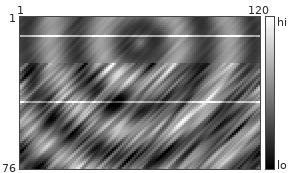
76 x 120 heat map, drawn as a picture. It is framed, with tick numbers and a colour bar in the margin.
Seam: horizontal, 30% of the way down, the top part calmer. Rings: centred on the top middle. Average level on the scale: 40%. Slope: none. Odd lines: rows 10 and 43.
